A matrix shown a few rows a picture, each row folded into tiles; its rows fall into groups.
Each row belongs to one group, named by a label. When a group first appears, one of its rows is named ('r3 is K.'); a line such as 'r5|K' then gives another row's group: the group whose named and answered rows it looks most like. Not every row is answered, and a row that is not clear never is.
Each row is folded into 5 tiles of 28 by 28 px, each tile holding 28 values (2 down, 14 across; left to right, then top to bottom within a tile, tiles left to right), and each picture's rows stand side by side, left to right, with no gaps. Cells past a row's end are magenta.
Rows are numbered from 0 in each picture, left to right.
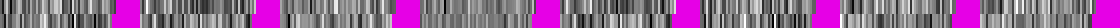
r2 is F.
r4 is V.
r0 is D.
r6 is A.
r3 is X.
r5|D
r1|V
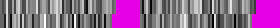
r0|D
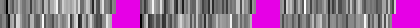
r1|X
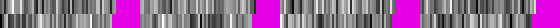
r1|F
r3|V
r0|X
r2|A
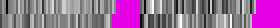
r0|F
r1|X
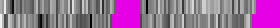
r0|A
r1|F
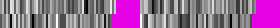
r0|D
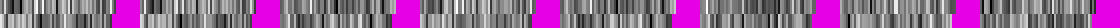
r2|V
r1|A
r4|V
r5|V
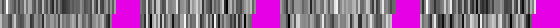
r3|V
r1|D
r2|F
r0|V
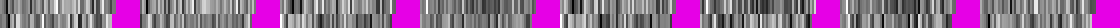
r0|F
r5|V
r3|V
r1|F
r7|F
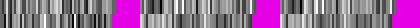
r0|D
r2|A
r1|A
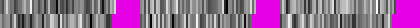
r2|F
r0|V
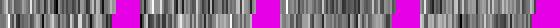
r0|V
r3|A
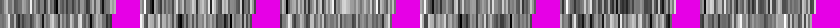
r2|F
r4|V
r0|V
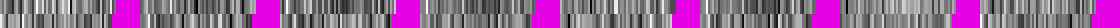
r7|A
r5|V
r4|F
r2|V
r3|V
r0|A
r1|V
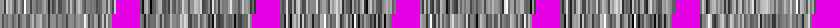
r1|D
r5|F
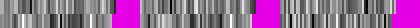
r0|F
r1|F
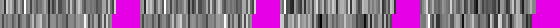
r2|A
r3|V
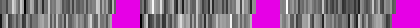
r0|X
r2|V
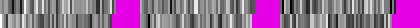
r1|F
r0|A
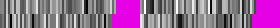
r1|A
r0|D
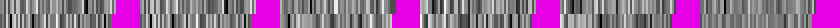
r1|D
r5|X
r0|D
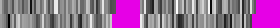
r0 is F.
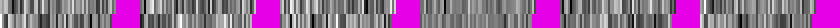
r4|D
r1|X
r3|X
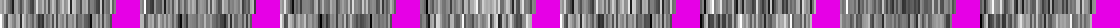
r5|X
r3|F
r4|A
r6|V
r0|A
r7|X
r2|A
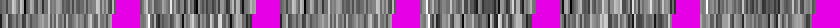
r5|V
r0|X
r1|V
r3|V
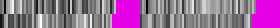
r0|X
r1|F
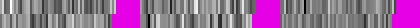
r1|F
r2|X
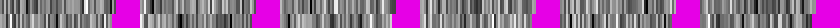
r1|A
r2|F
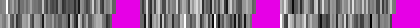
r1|D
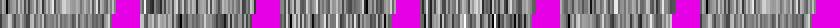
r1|A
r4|F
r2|D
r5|F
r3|D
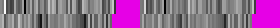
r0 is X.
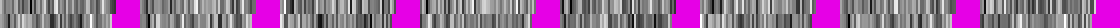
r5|A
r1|F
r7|X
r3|F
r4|D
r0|F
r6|F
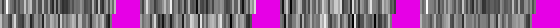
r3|V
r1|V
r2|D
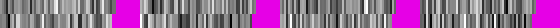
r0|F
